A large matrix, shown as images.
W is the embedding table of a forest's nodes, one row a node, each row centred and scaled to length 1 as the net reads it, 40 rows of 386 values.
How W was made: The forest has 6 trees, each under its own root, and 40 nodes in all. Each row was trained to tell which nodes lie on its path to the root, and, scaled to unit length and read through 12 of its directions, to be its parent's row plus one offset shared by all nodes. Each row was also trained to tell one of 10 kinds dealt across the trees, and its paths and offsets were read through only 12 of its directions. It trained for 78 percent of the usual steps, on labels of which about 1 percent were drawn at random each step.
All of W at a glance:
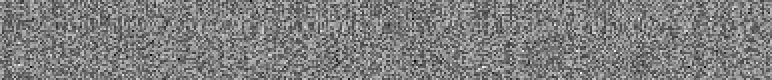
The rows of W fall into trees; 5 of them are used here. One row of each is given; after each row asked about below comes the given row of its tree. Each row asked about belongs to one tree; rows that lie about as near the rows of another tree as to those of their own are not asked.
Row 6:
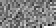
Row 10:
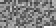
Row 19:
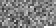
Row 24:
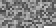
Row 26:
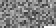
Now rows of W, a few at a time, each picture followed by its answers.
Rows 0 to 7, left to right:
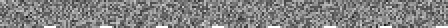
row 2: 19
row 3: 19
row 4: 24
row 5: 6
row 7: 19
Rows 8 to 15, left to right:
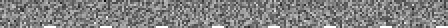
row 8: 6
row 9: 6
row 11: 6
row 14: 24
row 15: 6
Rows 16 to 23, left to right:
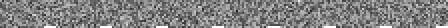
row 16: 19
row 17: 26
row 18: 10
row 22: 19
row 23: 26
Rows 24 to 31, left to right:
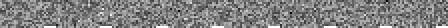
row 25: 6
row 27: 6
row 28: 10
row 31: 26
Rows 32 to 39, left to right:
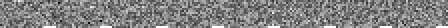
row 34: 26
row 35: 10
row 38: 10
